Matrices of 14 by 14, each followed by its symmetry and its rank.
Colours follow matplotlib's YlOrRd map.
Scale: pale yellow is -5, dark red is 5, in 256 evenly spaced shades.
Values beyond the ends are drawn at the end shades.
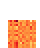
neither, rank two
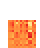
neither, rank two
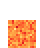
antisymmetric, full rank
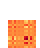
symmetric, rank one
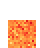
antisymmetric, full rank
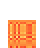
neither, rank one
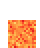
antisymmetric, full rank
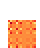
symmetric, rank one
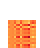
neither, rank one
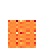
neither, rank one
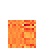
neither, rank two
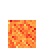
antisymmetric, full rank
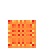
symmetric, rank one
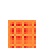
symmetric, rank one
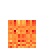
neither, rank two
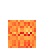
neither, rank two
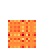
symmetric, rank one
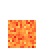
antisymmetric, full rank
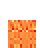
neither, rank two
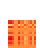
neither, rank one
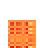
neither, rank one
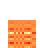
neither, rank one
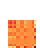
symmetric, rank one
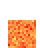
antisymmetric, full rank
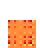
symmetric, rank one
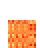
neither, rank two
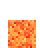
antisymmetric, full rank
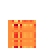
neither, rank one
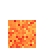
antisymmetric, full rank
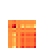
symmetric, rank one
